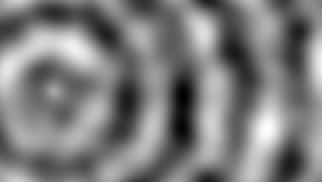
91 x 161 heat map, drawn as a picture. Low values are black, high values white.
Grain: smooth. Histogram: bell-shaped. Lone odd cells: none. Rings: centred on the middle left.
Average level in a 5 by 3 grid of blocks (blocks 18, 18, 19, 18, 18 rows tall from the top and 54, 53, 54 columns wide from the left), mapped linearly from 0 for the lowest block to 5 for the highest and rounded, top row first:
0 2 1 | 5 2 0 | 2 0 2 | 3 1 4 | 1 2 2
